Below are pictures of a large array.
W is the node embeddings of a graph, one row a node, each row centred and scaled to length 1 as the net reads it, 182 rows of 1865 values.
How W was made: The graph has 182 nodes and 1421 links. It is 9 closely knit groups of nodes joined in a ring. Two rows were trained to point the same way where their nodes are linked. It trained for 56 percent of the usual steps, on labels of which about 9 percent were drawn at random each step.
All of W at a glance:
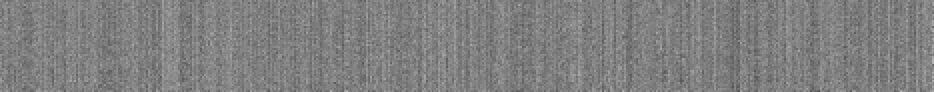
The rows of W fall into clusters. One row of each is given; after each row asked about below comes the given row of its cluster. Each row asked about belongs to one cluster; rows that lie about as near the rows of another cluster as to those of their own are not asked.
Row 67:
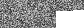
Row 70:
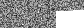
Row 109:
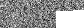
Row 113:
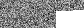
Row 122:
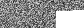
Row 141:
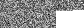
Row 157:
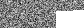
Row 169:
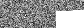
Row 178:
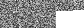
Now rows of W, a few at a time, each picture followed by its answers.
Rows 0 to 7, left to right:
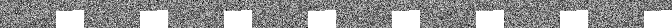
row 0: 109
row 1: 169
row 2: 178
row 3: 70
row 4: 113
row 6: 141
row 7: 67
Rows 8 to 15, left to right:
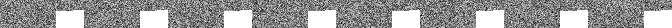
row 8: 113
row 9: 109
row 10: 178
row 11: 157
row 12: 67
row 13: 157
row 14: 67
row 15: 178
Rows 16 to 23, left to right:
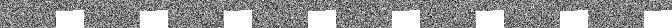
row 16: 141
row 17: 113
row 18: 169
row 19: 109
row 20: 157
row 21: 169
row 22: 122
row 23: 113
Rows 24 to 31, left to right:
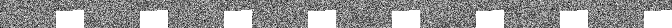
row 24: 141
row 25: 122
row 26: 122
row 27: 157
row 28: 113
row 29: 67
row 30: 178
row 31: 122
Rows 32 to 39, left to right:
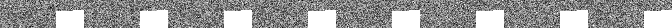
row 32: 178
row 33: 70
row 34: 178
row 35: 157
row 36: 113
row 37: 122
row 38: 141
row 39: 157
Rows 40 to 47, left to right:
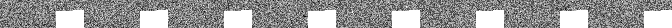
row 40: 169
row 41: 122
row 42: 122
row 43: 178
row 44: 169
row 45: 157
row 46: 70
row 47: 178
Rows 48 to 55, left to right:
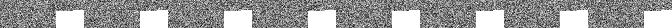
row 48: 178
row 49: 122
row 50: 122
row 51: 70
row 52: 178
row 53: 178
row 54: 169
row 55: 157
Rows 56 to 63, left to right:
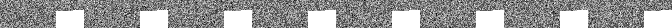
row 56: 113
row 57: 70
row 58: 70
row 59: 169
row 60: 70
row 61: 109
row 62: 169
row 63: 67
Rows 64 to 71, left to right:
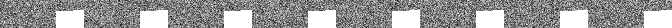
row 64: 178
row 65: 122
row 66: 178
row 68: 122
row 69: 67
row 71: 113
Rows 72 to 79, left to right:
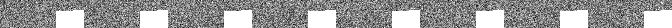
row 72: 157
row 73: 157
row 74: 67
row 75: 113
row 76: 122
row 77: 169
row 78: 169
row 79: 157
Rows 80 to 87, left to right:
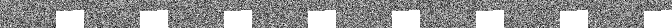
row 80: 67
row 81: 178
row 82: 113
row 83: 178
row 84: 141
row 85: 70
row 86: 122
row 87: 178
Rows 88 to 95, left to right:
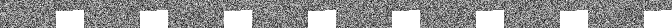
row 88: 141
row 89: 141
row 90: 178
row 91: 67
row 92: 67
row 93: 113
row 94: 109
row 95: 113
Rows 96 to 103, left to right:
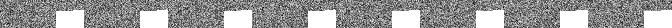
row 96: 157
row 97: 109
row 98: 70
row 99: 67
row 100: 70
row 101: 70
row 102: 109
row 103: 141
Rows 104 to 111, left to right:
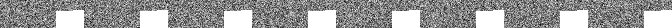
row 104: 70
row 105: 70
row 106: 169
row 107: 178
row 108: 109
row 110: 113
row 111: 178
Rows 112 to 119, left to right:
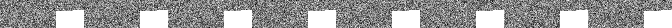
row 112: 169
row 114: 169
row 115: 157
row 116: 113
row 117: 122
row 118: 67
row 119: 113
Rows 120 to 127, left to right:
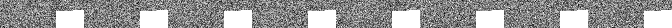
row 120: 67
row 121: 70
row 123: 141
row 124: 122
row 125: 67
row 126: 122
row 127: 113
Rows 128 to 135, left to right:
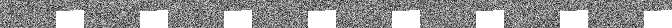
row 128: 70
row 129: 178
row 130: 122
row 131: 122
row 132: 122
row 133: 157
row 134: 109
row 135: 169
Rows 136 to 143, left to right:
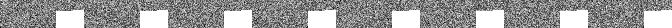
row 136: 109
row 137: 178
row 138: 157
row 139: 122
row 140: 109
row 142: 141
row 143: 178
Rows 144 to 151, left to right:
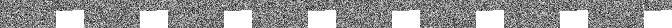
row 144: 141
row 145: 113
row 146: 109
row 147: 141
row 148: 157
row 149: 169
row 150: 178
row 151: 178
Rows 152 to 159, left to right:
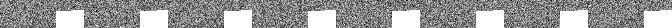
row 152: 109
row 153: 141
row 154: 109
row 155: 70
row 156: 122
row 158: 122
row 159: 109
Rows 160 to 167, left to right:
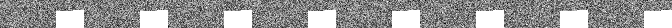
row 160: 109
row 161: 109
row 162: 178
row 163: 109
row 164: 67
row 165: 113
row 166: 70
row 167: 157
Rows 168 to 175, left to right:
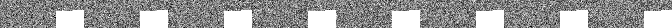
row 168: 141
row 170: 141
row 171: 70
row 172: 113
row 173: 169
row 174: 141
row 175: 122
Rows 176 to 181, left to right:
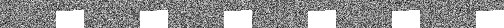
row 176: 122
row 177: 169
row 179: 157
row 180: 122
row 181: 70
